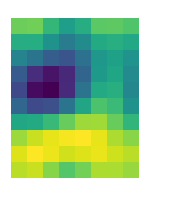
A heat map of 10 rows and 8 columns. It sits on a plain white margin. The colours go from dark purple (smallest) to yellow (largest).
Calmest part: bottom right. Lone odd cells: none. Ninth with the lowest average: middle left. Roughest part: centre.
